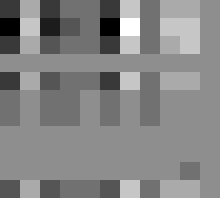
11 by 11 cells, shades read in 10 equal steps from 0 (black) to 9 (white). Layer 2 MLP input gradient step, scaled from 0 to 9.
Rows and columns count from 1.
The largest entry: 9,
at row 2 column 7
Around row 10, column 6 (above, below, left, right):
5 3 5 5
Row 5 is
2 6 3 4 4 2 7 4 6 6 5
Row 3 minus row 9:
-3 1 -2 -1 -1 -3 2 -1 1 2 0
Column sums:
37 61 40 47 50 37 67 48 61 61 55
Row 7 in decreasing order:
5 5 5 5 5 5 4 4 4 4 4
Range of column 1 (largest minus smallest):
5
